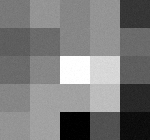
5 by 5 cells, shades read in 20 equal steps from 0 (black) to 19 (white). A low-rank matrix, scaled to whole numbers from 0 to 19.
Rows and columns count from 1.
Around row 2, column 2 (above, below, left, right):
11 10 7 10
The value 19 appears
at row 3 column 3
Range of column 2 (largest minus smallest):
4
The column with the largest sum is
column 4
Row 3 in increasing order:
7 8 10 16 19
